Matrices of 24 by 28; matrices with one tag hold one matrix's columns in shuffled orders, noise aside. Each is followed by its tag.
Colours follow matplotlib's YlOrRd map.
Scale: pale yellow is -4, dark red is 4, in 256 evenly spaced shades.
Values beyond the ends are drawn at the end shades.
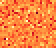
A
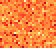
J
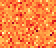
J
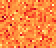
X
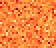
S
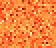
S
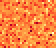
J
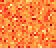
X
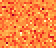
S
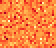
A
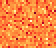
A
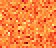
S
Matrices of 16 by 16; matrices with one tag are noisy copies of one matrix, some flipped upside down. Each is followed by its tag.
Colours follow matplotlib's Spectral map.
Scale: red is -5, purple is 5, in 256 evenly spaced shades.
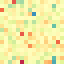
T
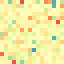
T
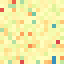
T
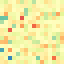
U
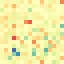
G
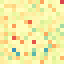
G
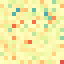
G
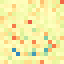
G
